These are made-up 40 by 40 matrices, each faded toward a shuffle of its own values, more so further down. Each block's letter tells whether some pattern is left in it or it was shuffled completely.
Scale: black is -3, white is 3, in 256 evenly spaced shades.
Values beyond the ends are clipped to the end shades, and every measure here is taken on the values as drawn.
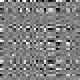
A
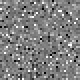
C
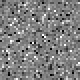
C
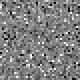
C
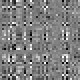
A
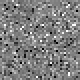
C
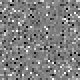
C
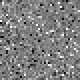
C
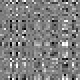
A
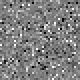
C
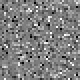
C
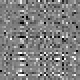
A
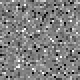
C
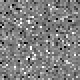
C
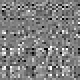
A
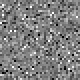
C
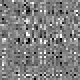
A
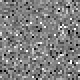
C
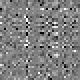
A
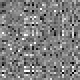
A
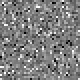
C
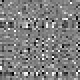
A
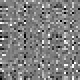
A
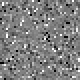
C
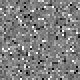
C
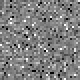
C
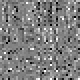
A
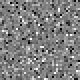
C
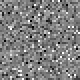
C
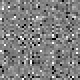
A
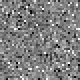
C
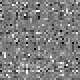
A
